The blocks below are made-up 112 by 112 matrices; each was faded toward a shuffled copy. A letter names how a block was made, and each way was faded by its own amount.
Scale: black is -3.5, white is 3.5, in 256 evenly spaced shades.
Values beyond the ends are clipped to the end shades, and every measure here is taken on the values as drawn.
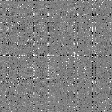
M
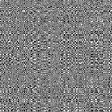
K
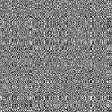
K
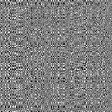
K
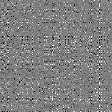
M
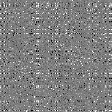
M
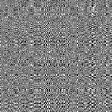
K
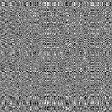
K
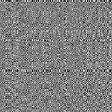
K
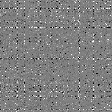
M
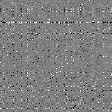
M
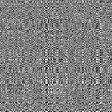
K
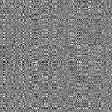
K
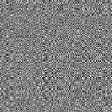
K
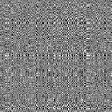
K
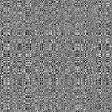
K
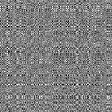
K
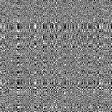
K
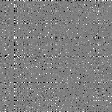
M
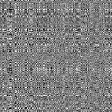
K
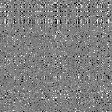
M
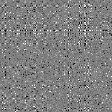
M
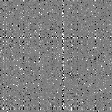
M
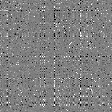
M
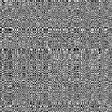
K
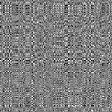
K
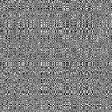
K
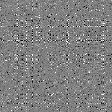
M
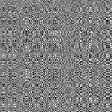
K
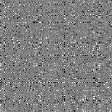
M
